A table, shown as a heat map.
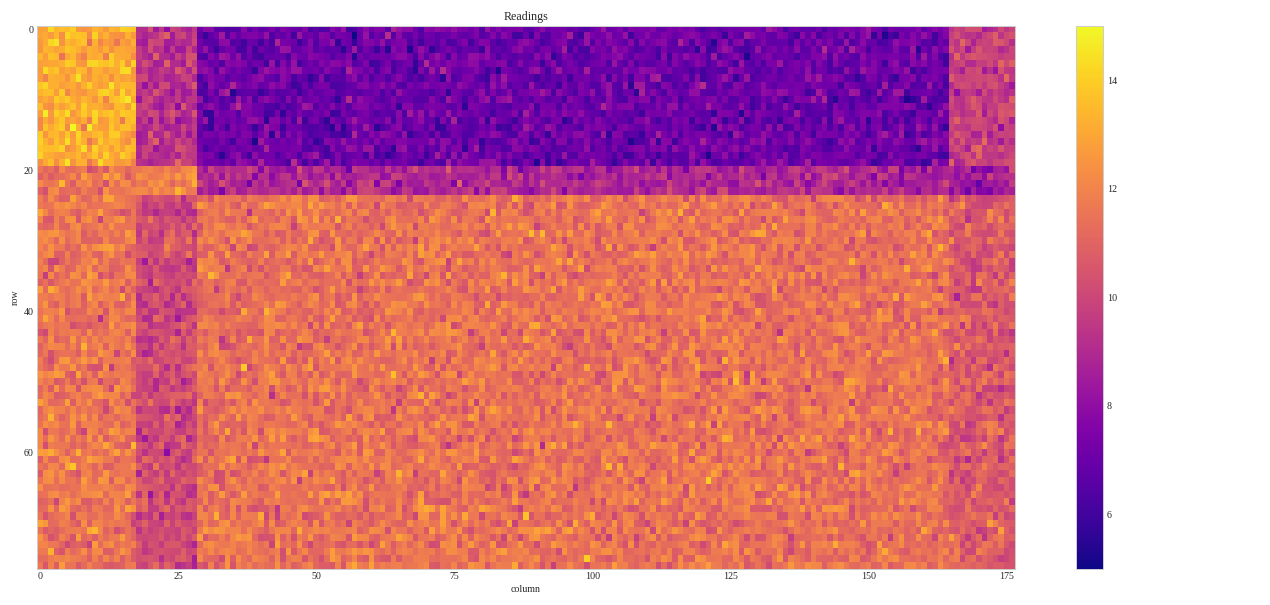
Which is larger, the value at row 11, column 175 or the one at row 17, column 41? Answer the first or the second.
the first
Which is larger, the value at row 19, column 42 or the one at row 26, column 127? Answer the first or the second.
the second
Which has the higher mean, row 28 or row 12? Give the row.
28
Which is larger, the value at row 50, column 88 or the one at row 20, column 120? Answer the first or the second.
the first
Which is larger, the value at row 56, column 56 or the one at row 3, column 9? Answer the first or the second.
the second
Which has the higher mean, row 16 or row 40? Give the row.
40
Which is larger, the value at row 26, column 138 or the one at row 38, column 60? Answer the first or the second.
the second
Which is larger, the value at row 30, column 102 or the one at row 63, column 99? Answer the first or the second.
the first
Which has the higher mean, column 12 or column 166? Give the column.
12
